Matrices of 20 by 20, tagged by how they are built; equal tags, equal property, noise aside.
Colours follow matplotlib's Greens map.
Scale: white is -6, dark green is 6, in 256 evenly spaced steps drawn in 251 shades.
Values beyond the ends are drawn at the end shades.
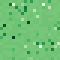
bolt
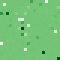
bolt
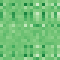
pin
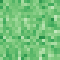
pin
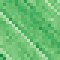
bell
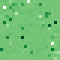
bolt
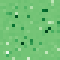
bolt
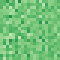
pin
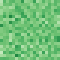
pin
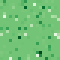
bolt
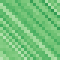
bell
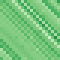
bell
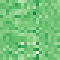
pin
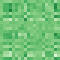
pin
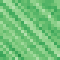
bell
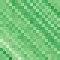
bell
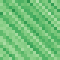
bell
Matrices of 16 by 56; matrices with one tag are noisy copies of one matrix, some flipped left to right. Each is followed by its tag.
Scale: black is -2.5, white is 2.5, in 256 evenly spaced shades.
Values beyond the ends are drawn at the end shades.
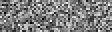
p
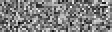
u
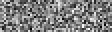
u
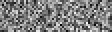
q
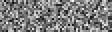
q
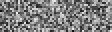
u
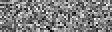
p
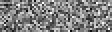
p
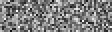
u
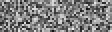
u
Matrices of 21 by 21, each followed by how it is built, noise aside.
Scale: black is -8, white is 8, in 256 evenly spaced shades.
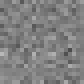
low rank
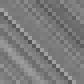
Toeplitz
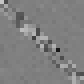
banded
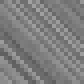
Toeplitz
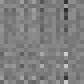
low rank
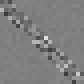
banded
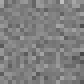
low rank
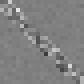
banded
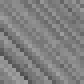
Toeplitz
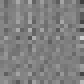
low rank
